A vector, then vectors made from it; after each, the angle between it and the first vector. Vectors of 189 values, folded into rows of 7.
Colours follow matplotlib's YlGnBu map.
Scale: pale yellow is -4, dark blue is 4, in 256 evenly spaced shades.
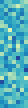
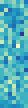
partly aligned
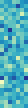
nearly opposite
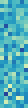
orthogonal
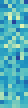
orthogonal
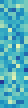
nearly parallel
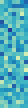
nearly opposite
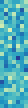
nearly parallel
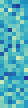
nearly opposite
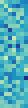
nearly opposite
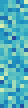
partly aligned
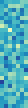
nearly parallel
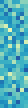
nearly parallel
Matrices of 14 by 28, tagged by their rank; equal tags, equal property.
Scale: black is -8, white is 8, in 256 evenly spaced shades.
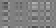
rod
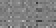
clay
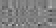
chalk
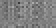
clay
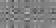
chalk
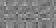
clay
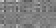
clay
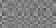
chalk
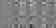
chalk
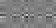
rod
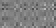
chalk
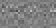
clay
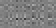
chalk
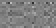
clay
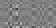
chalk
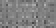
clay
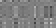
chalk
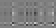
rod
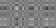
rod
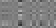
rod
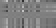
rod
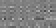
clay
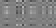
rod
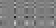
rod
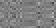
chalk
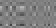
rod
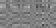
chalk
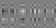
rod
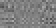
clay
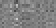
clay
